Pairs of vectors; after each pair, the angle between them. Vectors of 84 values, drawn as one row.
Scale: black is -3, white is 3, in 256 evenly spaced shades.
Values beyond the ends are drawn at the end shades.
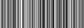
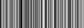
nearly opposite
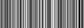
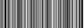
partly aligned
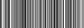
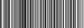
nearly parallel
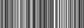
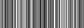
nearly parallel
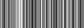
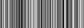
nearly opposite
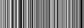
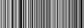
nearly parallel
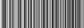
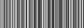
orthogonal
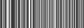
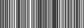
orthogonal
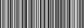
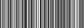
nearly parallel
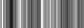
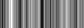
nearly opposite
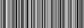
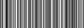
nearly opposite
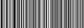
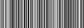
orthogonal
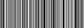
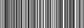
nearly opposite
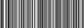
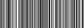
partly aligned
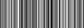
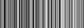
partly aligned
